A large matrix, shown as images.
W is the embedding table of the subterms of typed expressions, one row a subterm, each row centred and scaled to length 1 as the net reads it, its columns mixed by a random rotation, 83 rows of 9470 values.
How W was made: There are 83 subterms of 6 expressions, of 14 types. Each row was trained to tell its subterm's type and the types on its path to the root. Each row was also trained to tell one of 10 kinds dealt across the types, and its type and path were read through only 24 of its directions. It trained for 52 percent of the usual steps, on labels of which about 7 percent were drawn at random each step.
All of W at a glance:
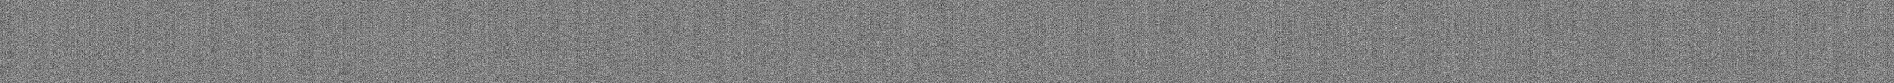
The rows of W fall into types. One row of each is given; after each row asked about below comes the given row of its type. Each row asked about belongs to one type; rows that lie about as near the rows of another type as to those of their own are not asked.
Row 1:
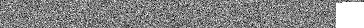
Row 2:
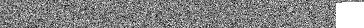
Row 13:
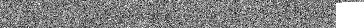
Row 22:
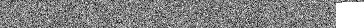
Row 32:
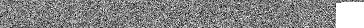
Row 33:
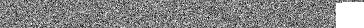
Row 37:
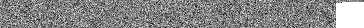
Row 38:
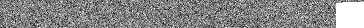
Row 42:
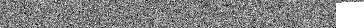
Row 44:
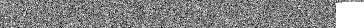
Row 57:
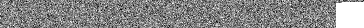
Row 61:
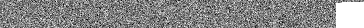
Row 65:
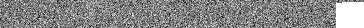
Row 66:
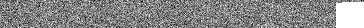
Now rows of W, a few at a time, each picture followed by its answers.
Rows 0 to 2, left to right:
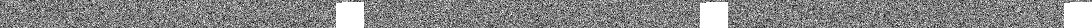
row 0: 61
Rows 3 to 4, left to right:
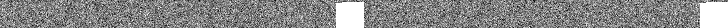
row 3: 57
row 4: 22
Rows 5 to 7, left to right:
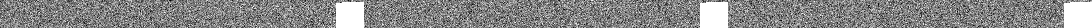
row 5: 61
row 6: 37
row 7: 44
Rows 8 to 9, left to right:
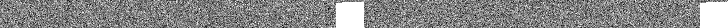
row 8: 61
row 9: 65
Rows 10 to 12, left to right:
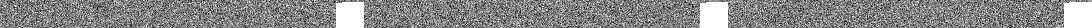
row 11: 32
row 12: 61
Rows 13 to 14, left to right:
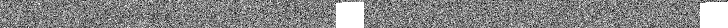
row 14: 1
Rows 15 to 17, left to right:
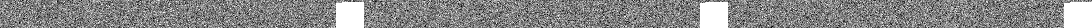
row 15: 61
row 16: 57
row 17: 32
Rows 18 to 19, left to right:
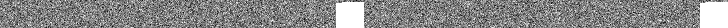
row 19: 13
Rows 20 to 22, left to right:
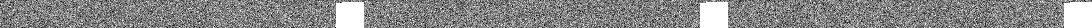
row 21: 33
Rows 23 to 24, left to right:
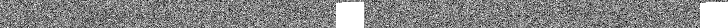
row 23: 13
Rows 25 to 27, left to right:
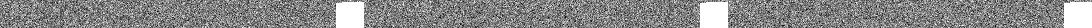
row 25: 37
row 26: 22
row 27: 13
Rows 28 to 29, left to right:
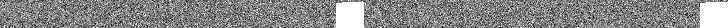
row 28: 13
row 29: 32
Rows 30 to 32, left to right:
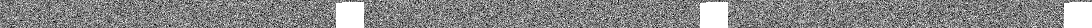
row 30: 22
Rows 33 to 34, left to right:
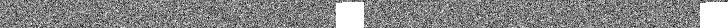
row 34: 1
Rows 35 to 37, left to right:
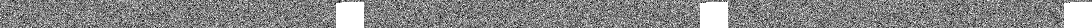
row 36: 22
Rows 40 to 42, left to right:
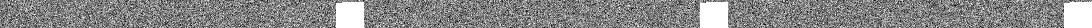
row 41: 42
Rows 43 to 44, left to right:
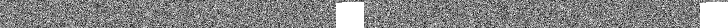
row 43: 57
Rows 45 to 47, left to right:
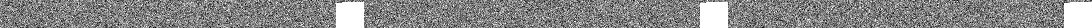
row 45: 32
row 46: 65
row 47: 38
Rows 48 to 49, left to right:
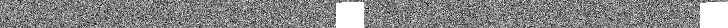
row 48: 13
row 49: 42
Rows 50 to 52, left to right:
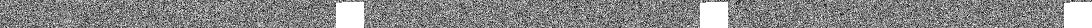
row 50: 13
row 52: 57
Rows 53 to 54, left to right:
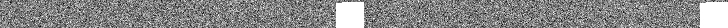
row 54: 66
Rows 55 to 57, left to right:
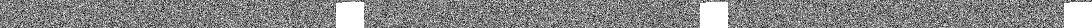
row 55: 44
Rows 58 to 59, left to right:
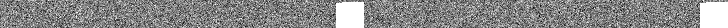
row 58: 1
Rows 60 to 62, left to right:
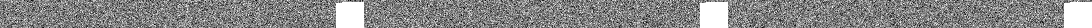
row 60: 22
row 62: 38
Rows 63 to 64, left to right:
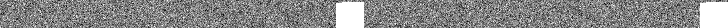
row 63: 65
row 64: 33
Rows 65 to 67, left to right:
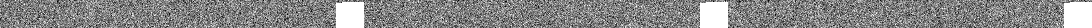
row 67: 57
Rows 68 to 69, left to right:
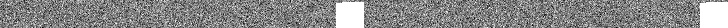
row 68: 65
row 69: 38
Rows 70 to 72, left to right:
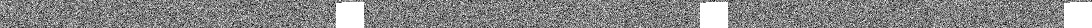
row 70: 32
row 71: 22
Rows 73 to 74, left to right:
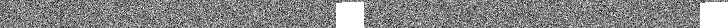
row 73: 65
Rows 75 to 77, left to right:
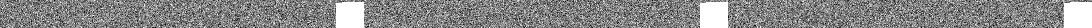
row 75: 44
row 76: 42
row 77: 32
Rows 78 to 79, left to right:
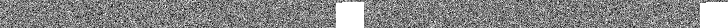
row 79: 57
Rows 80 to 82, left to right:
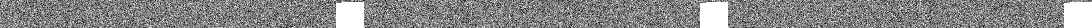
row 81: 42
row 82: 44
